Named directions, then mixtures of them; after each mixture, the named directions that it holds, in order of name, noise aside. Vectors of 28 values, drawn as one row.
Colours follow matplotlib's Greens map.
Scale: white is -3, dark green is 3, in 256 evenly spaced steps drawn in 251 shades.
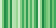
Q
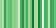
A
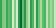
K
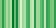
A, K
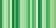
K, Q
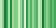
Q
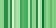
K, Q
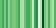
A, Q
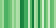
A, K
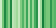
Q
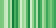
K, Q
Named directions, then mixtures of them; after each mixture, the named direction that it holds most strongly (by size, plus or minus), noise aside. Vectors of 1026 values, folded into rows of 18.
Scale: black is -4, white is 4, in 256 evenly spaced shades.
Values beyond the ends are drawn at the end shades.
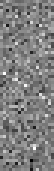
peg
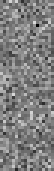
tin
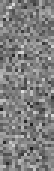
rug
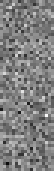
rug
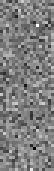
tin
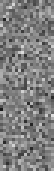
rug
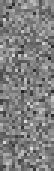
rug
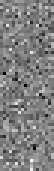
peg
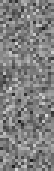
tin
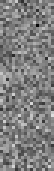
tin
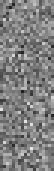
rug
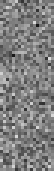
tin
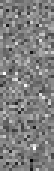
peg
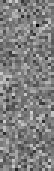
tin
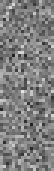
rug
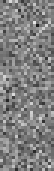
tin
